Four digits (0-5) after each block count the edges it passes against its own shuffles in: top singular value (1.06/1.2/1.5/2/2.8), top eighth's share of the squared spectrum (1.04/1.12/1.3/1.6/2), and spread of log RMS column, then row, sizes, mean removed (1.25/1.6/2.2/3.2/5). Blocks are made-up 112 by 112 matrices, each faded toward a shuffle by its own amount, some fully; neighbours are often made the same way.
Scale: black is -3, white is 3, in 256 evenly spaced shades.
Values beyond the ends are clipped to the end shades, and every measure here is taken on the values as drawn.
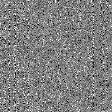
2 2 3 0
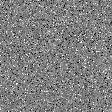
0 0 0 0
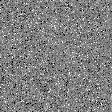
0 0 1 0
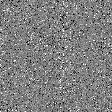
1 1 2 0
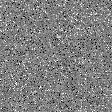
0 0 0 0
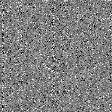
1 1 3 0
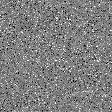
0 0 0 0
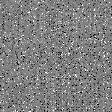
4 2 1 1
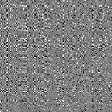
5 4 3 3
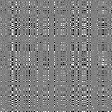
5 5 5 4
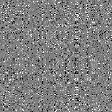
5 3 2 2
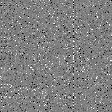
4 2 1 1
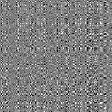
5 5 4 4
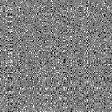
5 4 3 3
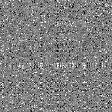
4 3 2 2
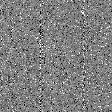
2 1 2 0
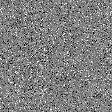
0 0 2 0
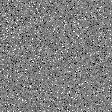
0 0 1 0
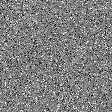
0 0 0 0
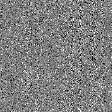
1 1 3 0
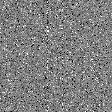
1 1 2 0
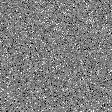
0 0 0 0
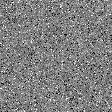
0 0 1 0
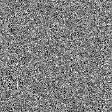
0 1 3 0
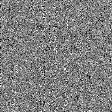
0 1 3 0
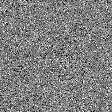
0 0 1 0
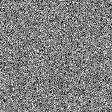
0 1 2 0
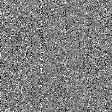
1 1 3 0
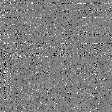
2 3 2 3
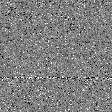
2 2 0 2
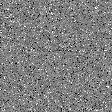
1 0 0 0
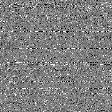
3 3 0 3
